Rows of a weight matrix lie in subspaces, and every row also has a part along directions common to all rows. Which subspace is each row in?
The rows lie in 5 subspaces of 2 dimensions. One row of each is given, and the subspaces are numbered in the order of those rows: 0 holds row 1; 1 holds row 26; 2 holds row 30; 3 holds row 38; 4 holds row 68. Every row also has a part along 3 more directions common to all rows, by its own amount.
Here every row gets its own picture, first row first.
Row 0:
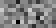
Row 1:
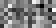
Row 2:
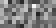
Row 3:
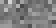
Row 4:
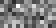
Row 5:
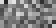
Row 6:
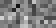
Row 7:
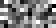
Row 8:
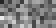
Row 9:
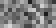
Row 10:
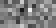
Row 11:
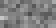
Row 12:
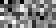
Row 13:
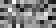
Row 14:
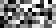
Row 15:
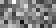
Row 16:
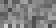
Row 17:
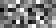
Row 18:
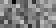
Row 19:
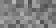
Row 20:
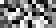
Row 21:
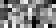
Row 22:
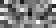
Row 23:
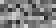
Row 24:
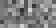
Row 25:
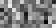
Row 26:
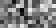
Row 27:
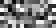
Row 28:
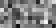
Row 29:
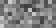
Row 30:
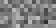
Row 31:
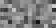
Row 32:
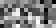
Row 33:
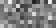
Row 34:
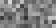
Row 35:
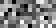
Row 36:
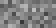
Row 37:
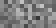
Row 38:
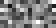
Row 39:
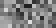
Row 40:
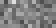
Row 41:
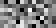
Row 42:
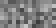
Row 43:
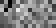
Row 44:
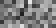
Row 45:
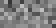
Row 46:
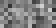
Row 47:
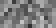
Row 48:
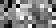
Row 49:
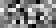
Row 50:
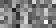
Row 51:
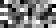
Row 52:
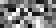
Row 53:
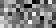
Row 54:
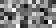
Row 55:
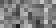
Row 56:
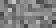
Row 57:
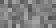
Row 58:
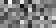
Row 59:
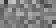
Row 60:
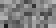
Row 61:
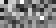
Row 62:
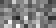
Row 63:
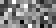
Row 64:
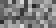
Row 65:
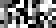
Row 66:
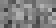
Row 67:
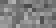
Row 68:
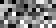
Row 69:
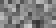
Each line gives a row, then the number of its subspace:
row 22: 3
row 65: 1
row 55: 2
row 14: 0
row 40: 4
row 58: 4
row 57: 3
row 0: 1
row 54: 2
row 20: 2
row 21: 3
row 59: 4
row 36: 4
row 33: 0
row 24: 1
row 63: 4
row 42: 1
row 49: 1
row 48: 0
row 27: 3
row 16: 3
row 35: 4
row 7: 3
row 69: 2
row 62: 4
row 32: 2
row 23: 2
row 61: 3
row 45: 2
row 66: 0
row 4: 3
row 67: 0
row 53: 0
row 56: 4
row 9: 4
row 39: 0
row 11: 3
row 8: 3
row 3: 0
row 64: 1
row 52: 2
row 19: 1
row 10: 1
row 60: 3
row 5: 4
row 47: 4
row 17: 1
